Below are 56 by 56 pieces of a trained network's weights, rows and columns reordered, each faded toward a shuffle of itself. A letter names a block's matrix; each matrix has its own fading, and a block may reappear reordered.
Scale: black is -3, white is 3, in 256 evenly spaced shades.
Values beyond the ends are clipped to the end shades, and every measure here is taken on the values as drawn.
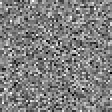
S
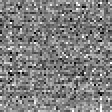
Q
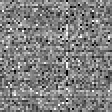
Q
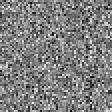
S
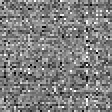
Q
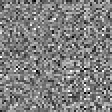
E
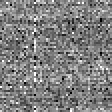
Q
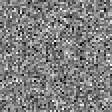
S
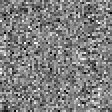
S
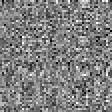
E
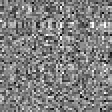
E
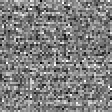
Q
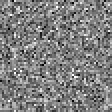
S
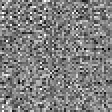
E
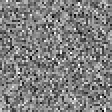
S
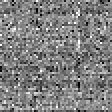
Q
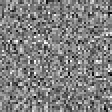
E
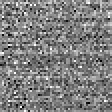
Q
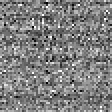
Q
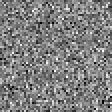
S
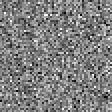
S
